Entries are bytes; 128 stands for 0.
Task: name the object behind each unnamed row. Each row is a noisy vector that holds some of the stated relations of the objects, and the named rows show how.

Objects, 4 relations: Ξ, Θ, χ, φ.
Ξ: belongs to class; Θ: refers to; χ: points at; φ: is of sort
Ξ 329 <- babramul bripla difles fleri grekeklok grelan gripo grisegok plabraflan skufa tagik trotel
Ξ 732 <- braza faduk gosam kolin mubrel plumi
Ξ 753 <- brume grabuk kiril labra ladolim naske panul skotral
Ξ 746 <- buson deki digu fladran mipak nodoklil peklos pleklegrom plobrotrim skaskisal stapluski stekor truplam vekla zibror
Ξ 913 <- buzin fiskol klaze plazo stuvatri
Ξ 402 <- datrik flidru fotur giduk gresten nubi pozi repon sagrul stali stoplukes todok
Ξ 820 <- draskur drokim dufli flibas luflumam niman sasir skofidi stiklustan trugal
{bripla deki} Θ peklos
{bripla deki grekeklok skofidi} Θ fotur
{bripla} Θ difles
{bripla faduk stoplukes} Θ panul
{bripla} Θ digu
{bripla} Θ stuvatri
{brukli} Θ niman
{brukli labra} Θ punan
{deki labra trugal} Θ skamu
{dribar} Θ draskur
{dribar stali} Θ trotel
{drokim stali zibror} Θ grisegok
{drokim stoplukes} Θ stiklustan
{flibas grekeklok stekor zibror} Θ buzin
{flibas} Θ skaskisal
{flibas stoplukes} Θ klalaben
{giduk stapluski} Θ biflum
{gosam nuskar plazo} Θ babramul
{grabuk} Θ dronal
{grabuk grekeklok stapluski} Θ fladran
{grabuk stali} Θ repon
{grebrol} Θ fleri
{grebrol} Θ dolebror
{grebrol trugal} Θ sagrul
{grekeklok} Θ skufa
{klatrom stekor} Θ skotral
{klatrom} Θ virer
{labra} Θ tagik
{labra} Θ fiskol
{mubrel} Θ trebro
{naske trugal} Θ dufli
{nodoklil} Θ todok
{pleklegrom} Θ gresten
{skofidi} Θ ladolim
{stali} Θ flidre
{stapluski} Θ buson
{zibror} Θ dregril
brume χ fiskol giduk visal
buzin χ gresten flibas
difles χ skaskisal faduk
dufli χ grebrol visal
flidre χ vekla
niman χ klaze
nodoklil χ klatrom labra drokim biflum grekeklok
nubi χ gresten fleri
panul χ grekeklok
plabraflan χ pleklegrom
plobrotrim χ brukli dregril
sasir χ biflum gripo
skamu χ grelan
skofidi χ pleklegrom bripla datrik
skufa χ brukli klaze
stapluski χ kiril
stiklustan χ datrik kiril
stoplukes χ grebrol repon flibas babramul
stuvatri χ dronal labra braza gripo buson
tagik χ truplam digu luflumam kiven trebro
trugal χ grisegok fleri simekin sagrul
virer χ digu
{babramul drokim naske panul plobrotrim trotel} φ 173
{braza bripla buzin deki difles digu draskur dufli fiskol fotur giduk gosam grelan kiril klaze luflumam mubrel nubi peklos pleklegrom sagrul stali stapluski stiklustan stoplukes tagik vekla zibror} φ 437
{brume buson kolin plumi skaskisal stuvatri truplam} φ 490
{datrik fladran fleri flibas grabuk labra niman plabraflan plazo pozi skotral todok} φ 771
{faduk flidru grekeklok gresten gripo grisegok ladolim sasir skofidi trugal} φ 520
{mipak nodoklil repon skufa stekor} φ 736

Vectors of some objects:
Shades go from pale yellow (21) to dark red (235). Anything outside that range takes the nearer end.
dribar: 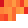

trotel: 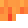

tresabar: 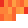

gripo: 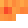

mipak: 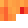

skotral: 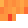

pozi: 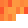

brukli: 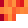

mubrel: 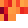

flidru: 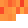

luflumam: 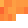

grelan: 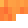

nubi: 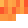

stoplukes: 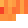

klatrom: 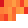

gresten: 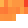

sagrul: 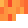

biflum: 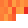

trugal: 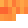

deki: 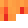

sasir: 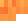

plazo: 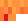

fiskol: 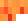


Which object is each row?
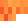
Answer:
drokim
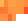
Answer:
fleri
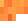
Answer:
draskur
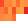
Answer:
visal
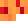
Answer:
nodoklil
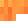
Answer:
babramul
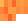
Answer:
ladolim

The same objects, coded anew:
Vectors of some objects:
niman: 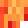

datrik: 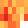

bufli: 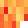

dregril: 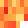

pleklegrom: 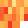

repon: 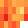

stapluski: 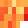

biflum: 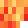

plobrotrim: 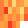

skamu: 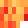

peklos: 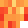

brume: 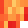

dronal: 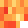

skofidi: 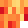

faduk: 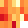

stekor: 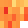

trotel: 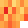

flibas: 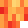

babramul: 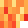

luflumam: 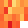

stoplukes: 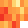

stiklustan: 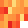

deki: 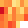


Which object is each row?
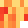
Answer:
bripla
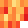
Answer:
buzin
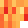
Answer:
skufa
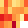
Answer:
gosam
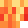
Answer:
grekeklok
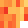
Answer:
mipak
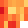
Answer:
panul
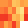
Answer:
flidru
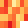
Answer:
plazo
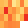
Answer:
grisegok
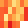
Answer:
stuvatri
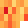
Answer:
plabraflan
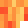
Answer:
fladran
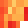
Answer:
sasir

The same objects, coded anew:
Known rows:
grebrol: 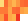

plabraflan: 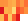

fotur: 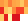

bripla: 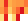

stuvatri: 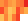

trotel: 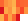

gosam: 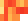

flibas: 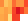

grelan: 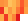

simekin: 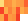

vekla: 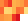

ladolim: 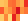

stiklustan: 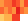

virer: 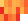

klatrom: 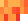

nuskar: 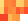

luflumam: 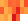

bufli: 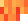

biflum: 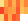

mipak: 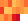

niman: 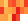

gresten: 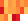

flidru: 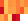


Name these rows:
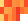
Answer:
braza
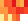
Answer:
panul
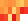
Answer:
babramul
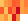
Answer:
kiril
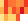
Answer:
faduk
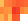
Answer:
naske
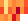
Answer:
skotral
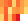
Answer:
stapluski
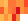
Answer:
brume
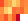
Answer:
stekor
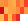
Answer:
gripo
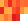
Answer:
dufli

